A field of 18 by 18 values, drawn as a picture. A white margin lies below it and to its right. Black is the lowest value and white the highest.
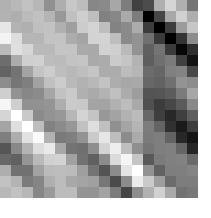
Grain: diagonal, down to the right. Seam: vertical, 70% of the way across, the left part higher. Roughest part: top right. Average level on the scale: 60%.
